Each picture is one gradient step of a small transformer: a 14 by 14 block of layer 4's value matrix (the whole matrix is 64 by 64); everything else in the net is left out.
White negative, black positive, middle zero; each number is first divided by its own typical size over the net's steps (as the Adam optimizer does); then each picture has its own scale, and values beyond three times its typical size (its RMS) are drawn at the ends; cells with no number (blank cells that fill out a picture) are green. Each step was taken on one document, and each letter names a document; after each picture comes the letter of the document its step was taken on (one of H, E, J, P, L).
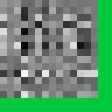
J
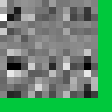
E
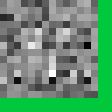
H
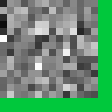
H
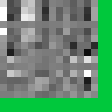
E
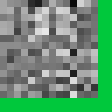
H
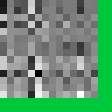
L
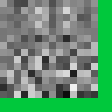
H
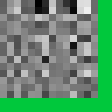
J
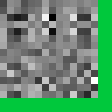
H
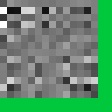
E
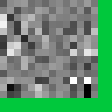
E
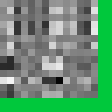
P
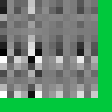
L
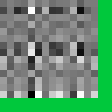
L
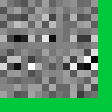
J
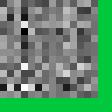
J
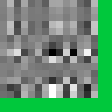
P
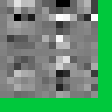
P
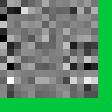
E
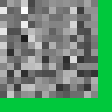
H
